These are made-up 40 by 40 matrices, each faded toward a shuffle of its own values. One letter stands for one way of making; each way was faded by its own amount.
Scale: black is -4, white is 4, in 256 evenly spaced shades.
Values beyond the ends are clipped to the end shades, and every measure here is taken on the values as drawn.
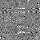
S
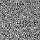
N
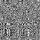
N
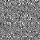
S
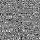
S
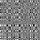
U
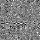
S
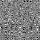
S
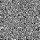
S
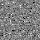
S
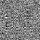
N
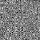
S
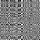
U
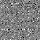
S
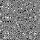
S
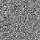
N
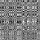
U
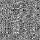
N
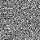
S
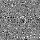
S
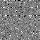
S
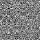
N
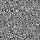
N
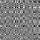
U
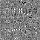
S
